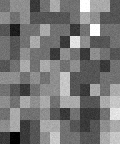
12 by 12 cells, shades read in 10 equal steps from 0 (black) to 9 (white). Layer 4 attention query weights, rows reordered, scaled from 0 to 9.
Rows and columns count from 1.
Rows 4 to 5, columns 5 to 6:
4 4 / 4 2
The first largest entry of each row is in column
9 9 10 8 3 3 7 7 12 12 2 6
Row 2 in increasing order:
3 3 3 3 3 3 4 4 5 5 5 6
